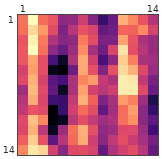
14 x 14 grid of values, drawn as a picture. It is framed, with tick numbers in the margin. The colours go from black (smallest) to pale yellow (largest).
The ninth with the lowest average is the middle left. Upright stripes repeat 3 times across the table. The grain runs up and down. No overall slope runs across the table.
